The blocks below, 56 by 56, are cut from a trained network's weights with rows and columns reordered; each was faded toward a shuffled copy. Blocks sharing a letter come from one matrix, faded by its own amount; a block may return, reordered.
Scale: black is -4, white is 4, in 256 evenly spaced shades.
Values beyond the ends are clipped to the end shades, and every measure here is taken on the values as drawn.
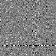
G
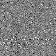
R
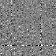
G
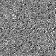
R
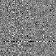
G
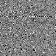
R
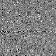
R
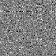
R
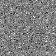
R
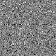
R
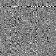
G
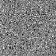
R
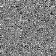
R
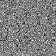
R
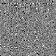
R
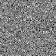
R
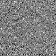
R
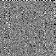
G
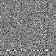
G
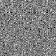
R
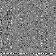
G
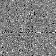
R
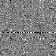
G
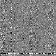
G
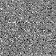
R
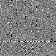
G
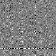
G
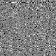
R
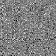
R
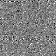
R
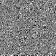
R
